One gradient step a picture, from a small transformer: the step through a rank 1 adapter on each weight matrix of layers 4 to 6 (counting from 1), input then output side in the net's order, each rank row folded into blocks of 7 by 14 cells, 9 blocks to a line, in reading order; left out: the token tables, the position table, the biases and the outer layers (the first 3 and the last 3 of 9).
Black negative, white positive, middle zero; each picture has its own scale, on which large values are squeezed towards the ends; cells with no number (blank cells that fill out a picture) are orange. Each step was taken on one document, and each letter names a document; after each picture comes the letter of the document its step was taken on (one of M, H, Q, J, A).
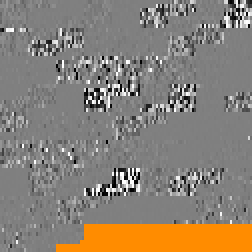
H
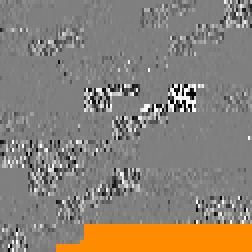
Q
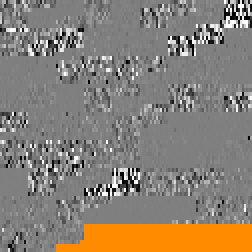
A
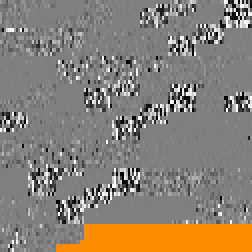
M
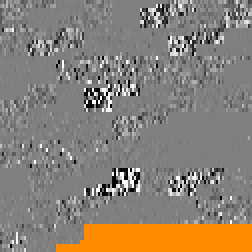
H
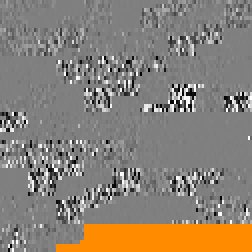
M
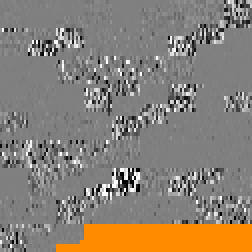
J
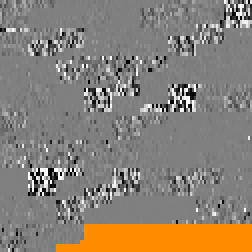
A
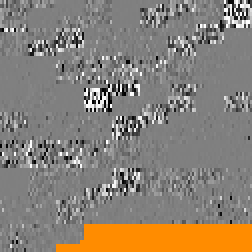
J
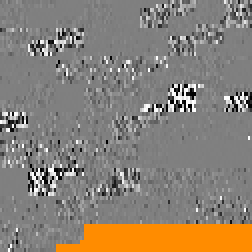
Q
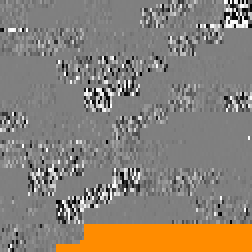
M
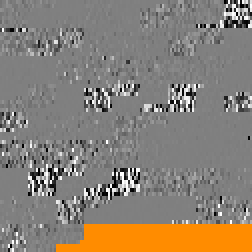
M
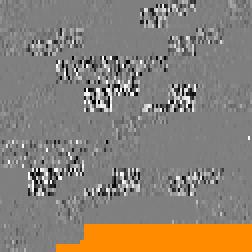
H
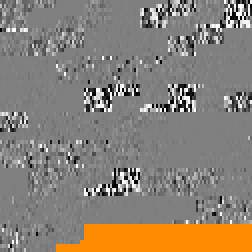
A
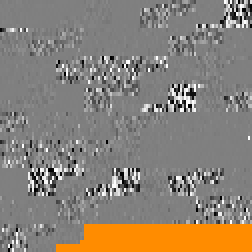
Q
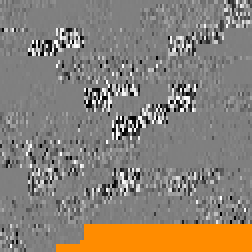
J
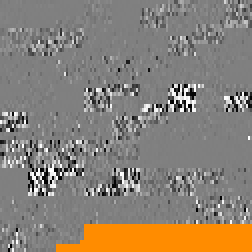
Q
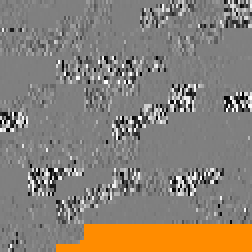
M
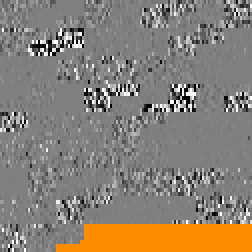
H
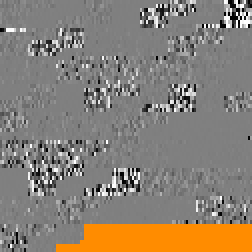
H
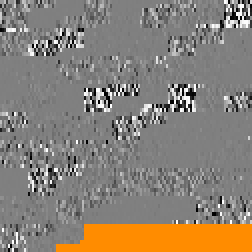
A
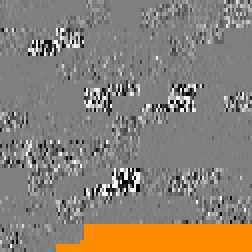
J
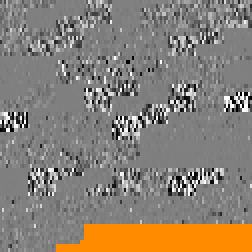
J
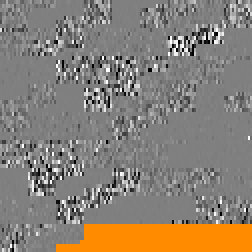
H
